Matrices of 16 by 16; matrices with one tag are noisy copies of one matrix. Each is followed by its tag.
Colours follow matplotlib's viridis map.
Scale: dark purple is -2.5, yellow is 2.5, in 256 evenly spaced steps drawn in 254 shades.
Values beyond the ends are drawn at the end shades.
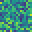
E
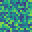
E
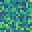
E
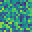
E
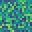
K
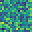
E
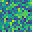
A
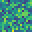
A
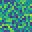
K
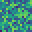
A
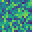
A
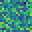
E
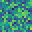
A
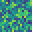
A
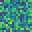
E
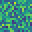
K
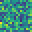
E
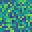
K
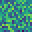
K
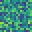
E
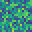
A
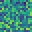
E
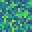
A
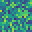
A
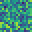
E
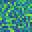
K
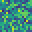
A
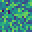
A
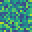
E
